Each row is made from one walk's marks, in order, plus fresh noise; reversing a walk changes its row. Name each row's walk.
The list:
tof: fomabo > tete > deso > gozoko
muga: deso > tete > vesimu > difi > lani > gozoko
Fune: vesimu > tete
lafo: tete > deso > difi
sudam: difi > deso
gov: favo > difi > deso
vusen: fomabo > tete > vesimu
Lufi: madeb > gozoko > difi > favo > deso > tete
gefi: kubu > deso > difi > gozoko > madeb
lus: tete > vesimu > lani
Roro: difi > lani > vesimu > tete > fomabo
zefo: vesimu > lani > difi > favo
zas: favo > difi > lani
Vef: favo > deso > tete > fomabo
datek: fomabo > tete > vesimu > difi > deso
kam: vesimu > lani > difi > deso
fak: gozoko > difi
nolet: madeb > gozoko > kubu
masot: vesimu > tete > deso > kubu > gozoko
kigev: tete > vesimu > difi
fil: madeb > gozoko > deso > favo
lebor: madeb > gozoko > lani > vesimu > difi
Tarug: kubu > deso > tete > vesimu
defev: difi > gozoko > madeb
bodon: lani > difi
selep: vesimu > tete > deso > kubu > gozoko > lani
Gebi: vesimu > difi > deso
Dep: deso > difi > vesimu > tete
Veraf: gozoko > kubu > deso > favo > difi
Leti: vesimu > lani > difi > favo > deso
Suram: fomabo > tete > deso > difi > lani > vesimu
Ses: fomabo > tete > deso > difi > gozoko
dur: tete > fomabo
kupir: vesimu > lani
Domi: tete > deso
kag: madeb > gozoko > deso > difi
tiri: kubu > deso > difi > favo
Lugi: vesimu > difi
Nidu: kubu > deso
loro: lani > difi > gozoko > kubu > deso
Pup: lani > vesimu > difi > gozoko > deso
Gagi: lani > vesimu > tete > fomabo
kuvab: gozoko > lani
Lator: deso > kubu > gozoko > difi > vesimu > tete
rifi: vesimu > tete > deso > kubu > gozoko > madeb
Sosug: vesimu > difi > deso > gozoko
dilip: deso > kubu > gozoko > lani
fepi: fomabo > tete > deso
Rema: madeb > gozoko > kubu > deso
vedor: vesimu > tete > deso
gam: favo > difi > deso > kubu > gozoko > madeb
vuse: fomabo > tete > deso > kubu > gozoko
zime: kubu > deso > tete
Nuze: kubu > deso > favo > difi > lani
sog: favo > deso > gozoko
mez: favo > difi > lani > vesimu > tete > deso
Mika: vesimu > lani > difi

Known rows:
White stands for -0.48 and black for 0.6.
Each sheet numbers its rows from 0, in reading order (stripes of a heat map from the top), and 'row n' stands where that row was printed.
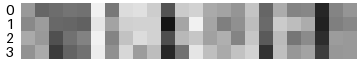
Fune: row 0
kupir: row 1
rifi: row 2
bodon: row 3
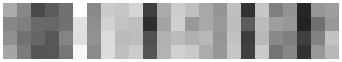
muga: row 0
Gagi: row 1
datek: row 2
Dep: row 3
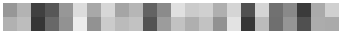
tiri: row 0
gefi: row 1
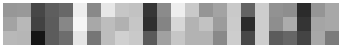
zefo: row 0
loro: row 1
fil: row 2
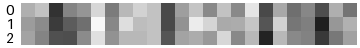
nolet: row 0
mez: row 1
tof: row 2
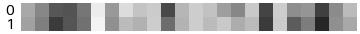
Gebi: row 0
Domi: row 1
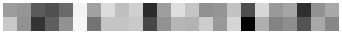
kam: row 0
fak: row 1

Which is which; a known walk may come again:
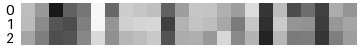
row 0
Lufi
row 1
Sosug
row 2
tof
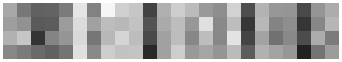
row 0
Lugi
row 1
vuse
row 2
nolet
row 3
Gagi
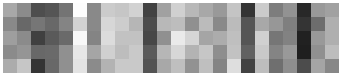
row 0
muga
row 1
vusen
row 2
mez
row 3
Tarug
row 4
Rema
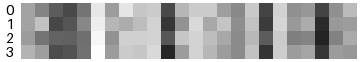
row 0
Gebi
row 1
dilip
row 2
vedor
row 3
Pup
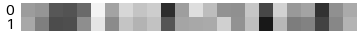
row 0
kam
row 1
Ses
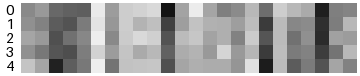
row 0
kupir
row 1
Suram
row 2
rifi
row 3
fepi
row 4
kag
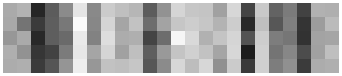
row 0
gam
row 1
lafo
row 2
zas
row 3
sudam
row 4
Veraf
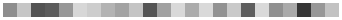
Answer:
Nidu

